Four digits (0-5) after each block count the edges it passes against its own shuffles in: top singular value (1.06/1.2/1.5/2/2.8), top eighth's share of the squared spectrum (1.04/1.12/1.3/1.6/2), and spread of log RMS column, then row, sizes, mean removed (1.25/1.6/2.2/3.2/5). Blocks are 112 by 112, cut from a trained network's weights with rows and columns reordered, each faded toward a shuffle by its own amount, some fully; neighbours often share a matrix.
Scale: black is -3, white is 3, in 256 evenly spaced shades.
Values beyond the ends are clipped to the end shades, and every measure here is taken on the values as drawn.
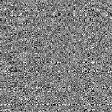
4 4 3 3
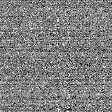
3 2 2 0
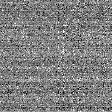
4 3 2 1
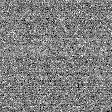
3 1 1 0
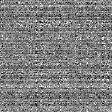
4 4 3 2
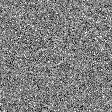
0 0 0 0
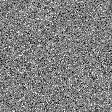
0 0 0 0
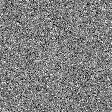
0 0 0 0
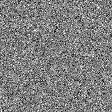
2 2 0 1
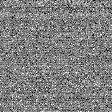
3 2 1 0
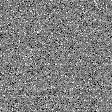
1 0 0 0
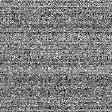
4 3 3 2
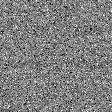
0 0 0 0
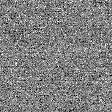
2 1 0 0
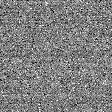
2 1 0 0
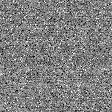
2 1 0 0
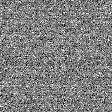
2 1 1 0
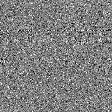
2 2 1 1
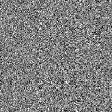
3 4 2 2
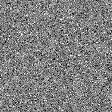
1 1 0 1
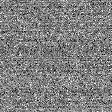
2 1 1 0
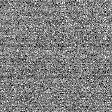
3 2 2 0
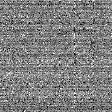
4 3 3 1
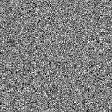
3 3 1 2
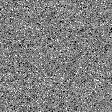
0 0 0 0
